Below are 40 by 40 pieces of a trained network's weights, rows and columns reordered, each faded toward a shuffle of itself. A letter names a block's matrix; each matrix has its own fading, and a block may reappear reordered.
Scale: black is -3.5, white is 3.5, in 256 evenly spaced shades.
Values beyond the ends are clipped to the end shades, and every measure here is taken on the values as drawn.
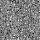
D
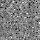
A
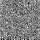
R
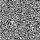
R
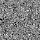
R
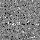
A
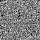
D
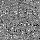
A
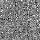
D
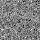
R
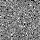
D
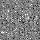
A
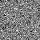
D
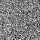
R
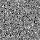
D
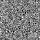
R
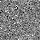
D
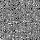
A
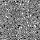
A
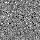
R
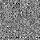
R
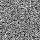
R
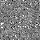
A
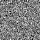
D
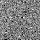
R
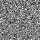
D
